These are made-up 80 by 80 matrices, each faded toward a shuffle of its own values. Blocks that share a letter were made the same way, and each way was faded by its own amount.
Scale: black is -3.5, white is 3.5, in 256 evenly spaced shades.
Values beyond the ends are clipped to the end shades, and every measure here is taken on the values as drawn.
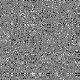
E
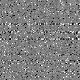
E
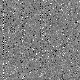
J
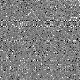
E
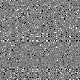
E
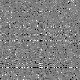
E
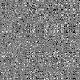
E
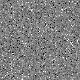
J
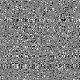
E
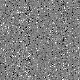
J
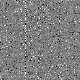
J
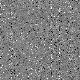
J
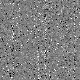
J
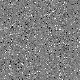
J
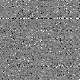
E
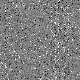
J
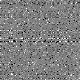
E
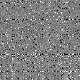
E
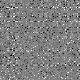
E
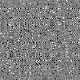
E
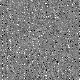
J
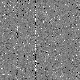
J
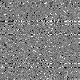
E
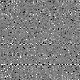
E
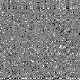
E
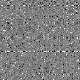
E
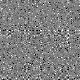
E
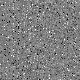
J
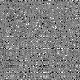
E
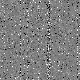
J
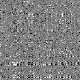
E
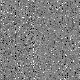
J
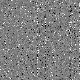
J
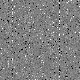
J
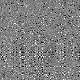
E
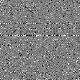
E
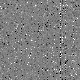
J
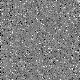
J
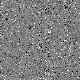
J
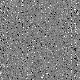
J
